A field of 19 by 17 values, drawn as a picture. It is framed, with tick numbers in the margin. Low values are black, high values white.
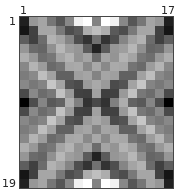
Its left and right halves mirror each other, and so do its top and bottom. Overall the values sit about 50% of the way up the scale. There is no overall slope.
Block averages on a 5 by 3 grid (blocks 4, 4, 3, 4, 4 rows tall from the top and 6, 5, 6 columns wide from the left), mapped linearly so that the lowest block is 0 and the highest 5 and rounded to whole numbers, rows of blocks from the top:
343 | 555 | 303 | 555 | 343
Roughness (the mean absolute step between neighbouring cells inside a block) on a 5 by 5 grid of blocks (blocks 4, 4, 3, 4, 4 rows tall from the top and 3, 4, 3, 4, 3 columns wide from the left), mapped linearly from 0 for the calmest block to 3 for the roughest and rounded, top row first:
1 1 3 1 1 / 0 0 0 0 0 / 2 2 2 2 2 / 0 0 0 0 0 / 1 1 3 1 1
